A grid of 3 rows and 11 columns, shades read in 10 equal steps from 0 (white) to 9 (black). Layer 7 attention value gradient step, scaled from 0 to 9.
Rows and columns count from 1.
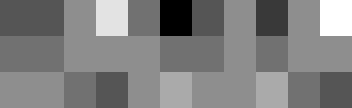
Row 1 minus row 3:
2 2 -1 -5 1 6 2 0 4 -1 -6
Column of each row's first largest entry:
6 1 4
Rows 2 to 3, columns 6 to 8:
5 5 4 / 3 4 4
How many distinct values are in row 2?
2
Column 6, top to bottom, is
9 5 3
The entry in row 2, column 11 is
4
